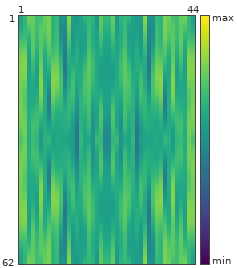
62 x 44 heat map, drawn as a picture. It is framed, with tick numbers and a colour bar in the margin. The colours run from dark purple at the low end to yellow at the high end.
Mirror symmetry: left to right and top to bottom. Grain: streaks running down. Histogram: bell-shaped. Slope: none.
